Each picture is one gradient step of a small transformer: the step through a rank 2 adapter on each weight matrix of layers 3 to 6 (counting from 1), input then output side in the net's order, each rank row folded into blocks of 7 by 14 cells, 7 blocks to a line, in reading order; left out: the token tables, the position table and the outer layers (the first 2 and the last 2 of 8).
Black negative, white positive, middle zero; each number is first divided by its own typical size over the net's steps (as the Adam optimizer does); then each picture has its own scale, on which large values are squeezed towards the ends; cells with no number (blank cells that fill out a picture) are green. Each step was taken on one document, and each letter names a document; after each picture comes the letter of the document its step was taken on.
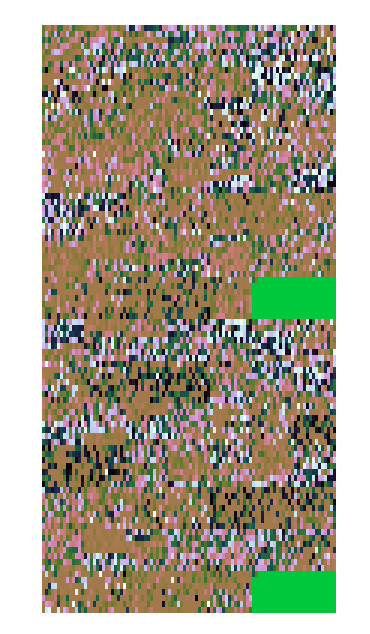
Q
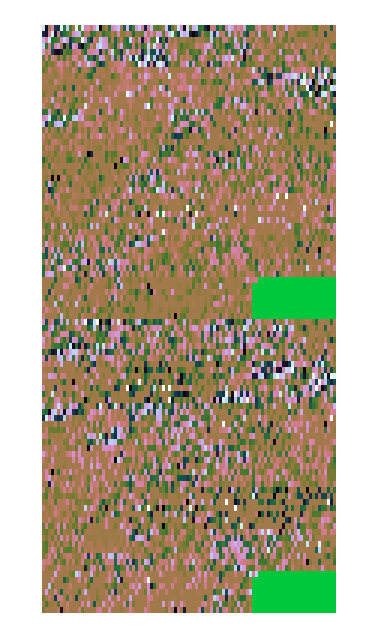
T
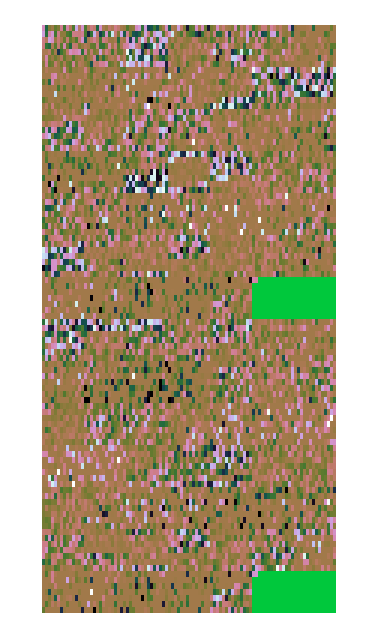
T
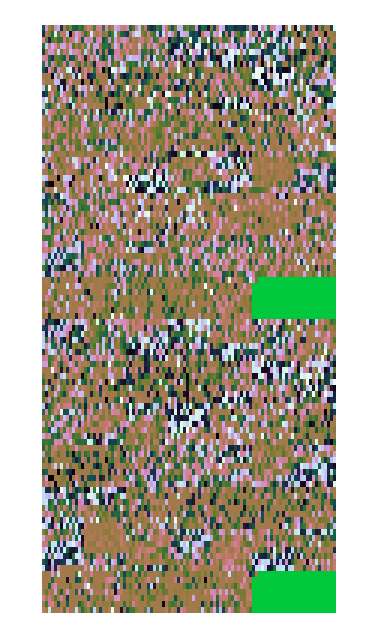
Q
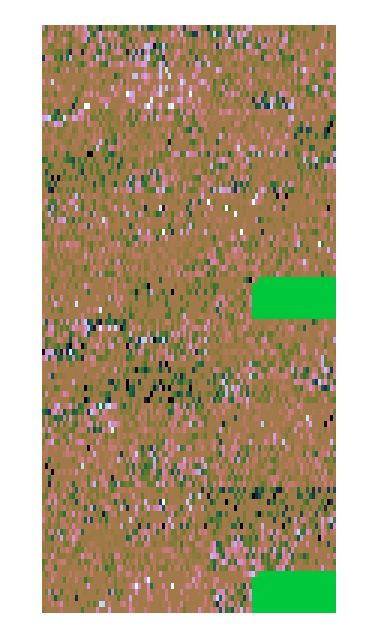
T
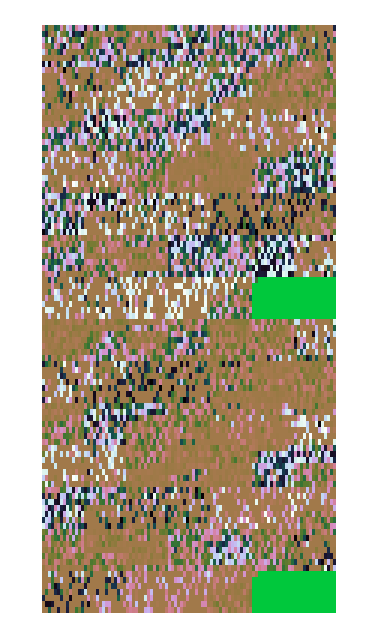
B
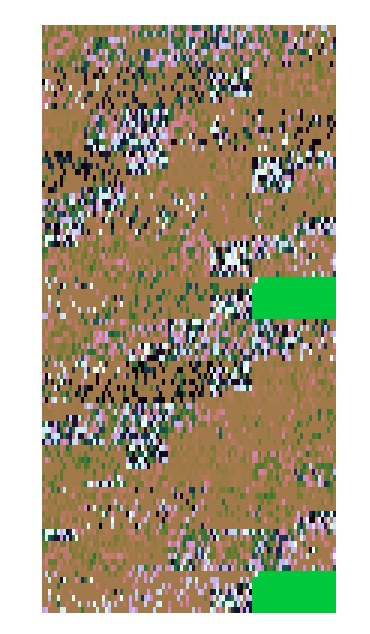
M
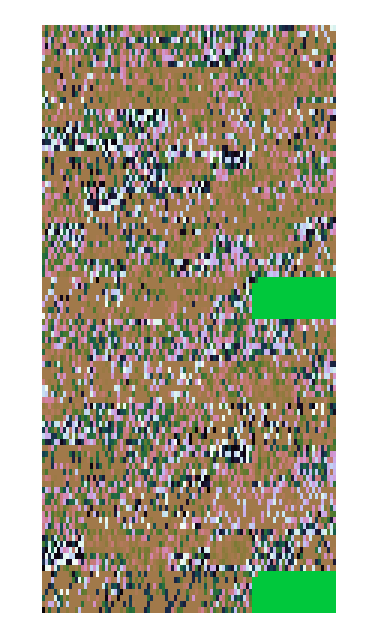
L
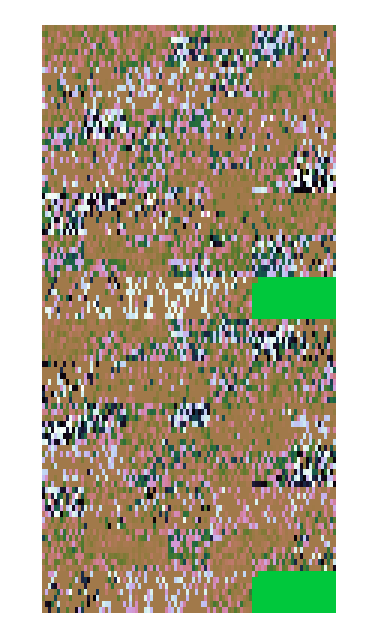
B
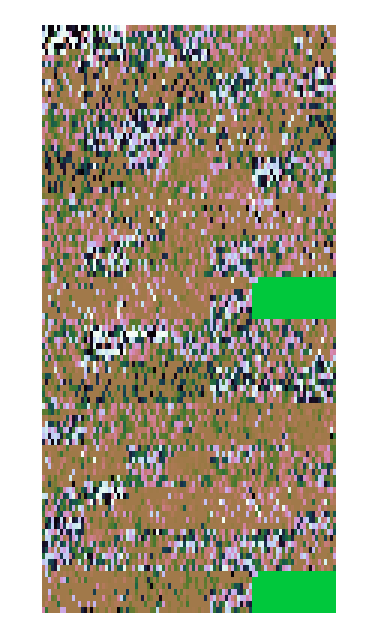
M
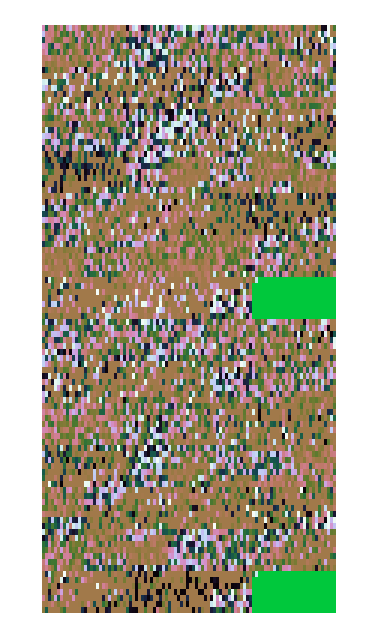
M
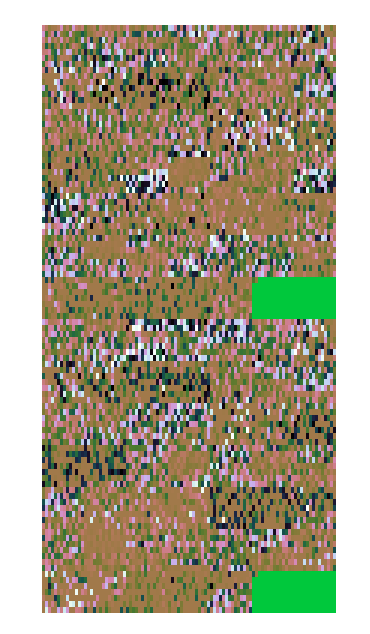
Q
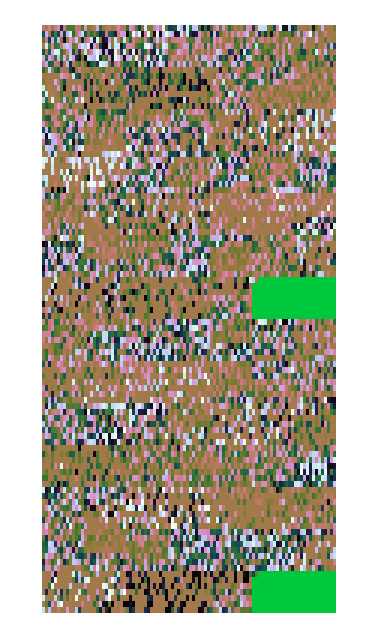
L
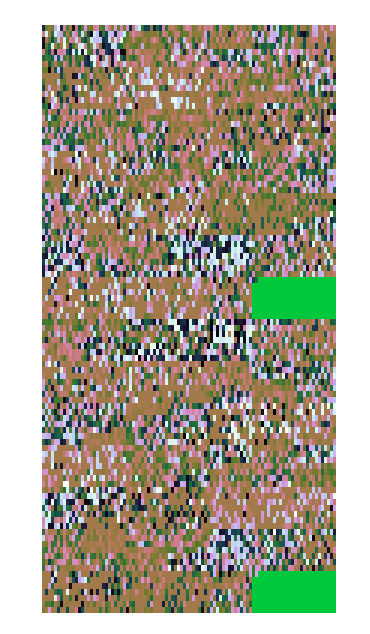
L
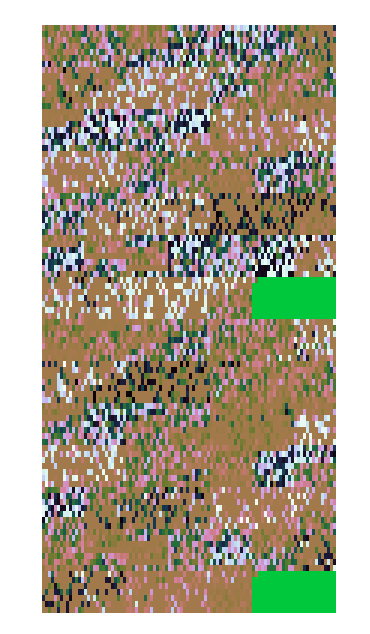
B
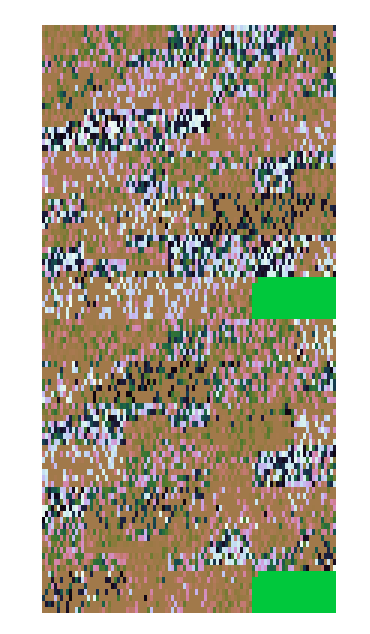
B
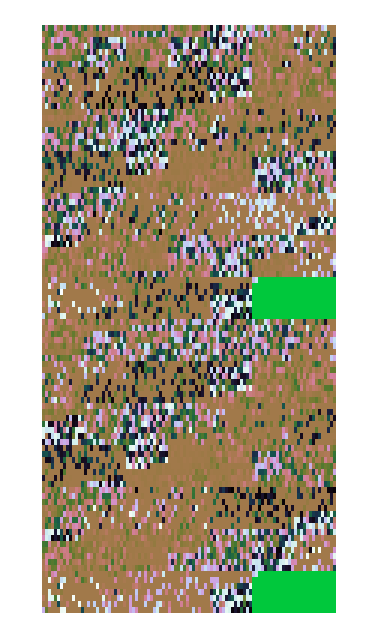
M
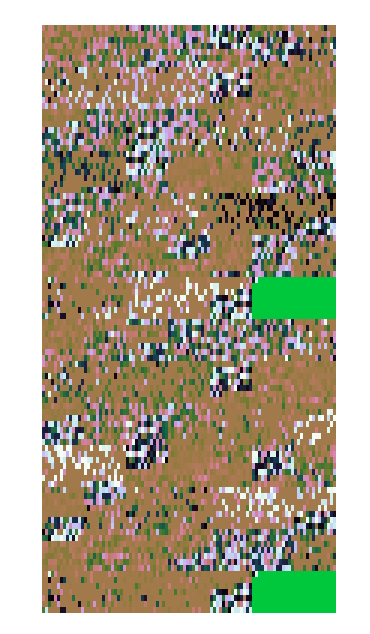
M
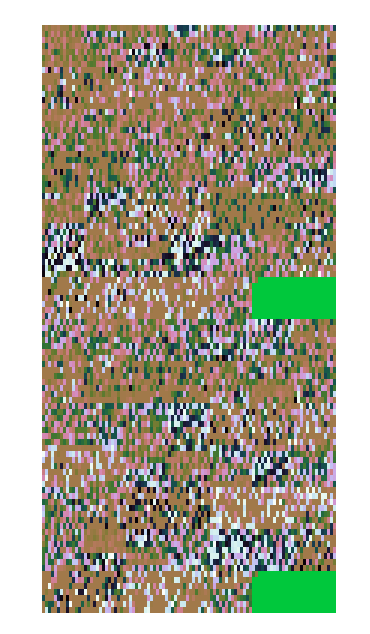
L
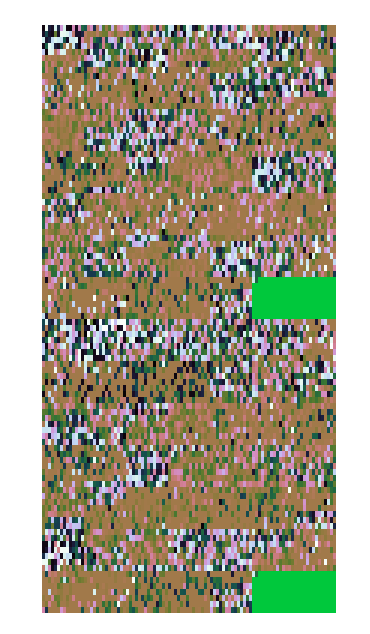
M
